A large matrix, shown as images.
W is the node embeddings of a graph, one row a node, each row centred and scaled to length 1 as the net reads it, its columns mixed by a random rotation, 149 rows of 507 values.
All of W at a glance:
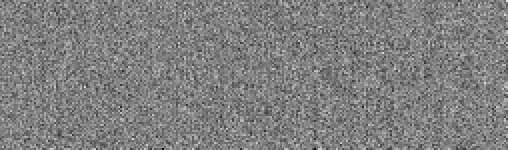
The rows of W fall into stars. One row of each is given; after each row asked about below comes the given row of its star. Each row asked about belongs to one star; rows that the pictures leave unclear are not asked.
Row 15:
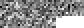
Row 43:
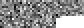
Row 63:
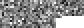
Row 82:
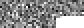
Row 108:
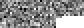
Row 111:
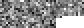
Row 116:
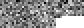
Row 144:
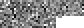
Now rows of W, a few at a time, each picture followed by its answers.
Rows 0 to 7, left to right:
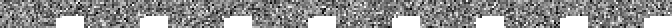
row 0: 116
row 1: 63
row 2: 15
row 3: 144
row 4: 82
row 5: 144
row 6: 111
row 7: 82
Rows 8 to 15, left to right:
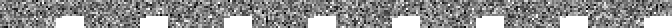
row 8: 116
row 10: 63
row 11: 82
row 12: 15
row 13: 144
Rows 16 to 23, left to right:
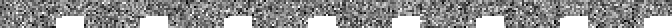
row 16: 82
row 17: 63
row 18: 116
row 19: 111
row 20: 111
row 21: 144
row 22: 111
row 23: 144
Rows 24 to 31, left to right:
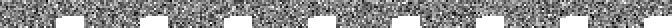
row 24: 43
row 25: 116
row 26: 82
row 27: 43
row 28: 63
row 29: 111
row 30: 108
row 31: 63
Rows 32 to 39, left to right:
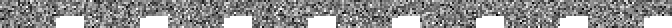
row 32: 108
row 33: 144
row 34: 15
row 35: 116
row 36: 15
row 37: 111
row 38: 116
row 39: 108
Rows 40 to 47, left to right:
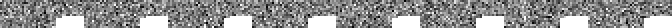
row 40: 144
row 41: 82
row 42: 43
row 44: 82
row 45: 111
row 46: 15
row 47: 43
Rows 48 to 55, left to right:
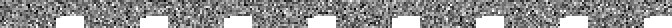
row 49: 144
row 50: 144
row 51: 116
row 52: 111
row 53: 111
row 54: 116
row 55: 43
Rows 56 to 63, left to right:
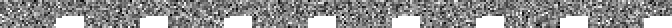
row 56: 144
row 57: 43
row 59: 15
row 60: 144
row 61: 63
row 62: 82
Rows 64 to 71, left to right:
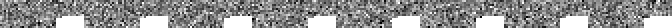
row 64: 43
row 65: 108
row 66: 82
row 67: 15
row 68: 15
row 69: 144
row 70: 63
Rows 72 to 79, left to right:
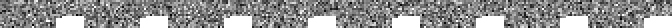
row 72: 111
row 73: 63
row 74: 15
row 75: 63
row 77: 63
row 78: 63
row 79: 144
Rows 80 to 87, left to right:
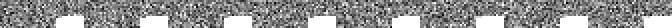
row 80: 43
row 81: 82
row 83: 144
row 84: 144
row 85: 108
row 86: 15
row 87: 108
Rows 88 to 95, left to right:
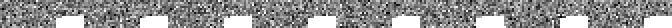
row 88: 15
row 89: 43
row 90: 108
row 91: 111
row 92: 116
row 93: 15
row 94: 111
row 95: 43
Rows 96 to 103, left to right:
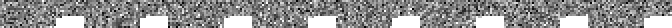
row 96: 116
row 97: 144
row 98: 144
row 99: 82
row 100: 43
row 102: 108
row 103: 82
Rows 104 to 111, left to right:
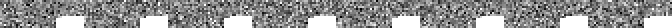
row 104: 111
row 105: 144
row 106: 43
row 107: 43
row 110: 43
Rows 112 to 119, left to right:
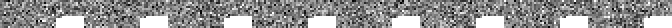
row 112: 116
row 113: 15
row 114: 82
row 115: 111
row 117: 82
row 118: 144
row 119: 15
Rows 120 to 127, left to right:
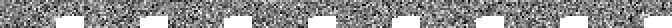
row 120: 108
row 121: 15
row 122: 116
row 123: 111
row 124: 43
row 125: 15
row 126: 63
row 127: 82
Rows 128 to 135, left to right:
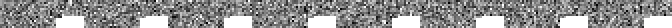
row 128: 116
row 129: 108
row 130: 111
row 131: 82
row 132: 111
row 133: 108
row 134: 82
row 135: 111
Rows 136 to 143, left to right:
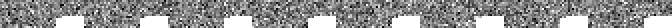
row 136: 116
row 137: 116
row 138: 111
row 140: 43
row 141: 108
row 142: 63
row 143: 63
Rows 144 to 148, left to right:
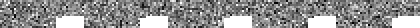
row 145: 116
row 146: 108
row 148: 82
